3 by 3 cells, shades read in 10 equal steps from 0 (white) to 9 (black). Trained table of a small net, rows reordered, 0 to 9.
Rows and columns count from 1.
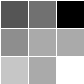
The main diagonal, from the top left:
6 3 0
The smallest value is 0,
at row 3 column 3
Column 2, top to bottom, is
5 3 3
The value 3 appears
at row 2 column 2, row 2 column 3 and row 3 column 2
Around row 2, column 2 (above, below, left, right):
5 3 4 3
